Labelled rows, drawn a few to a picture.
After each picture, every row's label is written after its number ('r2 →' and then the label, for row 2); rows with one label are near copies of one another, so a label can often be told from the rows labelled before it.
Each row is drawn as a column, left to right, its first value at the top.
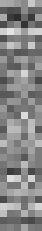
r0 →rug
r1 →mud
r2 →mud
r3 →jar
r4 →mud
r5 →rug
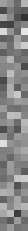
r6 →rug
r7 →jar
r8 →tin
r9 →mud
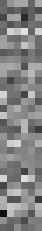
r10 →tin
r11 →rug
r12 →rug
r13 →mud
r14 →tin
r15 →rug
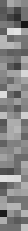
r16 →tin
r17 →mud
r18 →mud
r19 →jar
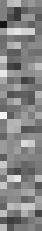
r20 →jar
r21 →mud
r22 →mud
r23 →rug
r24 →rug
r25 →tin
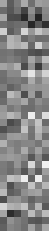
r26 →rug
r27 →tin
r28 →tin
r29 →mud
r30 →jar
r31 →mud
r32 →jar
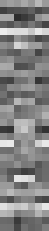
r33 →rug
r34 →rug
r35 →mud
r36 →mud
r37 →mud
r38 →rug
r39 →rug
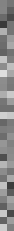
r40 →jar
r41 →tin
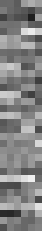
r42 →tin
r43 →tin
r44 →tin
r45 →mud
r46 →mud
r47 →rug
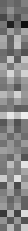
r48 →tin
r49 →jar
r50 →tin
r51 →jar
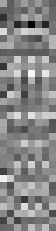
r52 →mud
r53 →tin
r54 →jar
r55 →rug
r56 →jar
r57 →rug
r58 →jar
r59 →tin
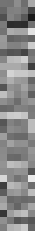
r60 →tin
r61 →jar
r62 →jar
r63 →jar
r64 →mud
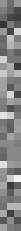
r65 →jar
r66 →tin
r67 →mud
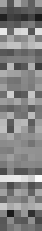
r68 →mud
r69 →tin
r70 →mud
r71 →mud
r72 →tin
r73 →mud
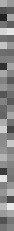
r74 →mud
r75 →rug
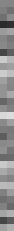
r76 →jar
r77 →jar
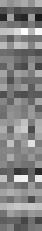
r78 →mud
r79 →rug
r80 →mud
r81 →mud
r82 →rug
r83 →mud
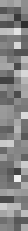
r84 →rug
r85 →rug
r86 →mud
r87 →jar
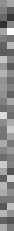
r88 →jar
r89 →mud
